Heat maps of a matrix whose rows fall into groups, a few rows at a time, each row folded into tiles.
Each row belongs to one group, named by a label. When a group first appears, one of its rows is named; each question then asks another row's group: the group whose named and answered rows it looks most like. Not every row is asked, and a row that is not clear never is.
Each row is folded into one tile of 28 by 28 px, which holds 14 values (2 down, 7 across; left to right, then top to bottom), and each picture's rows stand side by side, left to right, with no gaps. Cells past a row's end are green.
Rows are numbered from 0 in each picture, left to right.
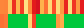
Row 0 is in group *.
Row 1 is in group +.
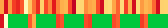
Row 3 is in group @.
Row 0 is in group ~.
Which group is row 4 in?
*
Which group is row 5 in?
@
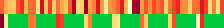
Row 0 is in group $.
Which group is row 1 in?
*
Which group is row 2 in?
@
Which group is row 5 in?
~
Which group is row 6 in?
+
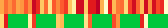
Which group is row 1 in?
+
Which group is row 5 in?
~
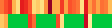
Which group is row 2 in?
~
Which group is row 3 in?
$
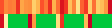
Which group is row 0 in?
$
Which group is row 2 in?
+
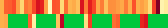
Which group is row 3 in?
+
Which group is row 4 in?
*
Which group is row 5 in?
@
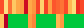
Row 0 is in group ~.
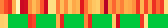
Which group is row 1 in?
@
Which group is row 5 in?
~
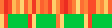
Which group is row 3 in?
+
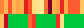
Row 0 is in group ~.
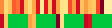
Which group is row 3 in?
@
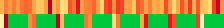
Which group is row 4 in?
+
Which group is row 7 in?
$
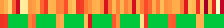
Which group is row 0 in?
@
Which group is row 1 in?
@
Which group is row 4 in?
*
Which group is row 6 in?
@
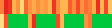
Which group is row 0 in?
+
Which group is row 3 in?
*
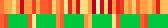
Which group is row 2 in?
*
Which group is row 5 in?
@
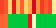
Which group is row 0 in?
*
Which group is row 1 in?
~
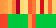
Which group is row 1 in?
*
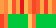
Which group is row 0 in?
*
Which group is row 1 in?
+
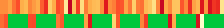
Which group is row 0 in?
@
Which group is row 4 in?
+
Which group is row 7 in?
~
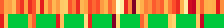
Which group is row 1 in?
*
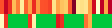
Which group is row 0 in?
+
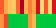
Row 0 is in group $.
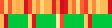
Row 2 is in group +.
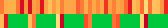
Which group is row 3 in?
*
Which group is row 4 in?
@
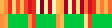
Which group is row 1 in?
*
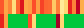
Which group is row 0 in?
$
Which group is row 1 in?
~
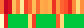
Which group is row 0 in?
+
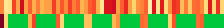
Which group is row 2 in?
~
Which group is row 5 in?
*
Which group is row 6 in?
+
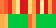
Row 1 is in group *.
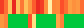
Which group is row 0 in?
*
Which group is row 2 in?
+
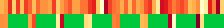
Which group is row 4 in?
*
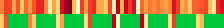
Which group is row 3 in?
+
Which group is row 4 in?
~
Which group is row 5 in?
$
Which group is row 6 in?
+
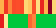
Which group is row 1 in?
*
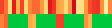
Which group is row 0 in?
*
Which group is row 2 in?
@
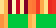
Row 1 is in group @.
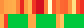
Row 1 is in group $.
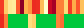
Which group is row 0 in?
$
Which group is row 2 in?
*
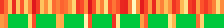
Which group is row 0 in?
*
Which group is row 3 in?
+
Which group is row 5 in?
*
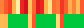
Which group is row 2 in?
+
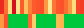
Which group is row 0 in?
*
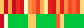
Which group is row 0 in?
~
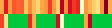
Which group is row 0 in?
~
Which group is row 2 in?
~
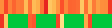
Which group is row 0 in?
~
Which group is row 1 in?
@
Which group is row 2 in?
~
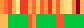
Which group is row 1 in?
*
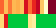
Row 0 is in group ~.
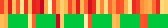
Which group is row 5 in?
@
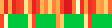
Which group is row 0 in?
~
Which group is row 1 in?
+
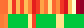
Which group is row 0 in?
*
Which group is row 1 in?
+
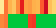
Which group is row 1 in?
@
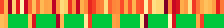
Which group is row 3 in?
+
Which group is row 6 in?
+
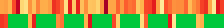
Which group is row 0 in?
@
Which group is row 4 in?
~
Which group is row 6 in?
$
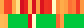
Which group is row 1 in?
~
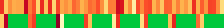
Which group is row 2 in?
$
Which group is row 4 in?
+
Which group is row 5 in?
+
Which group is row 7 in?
~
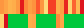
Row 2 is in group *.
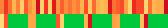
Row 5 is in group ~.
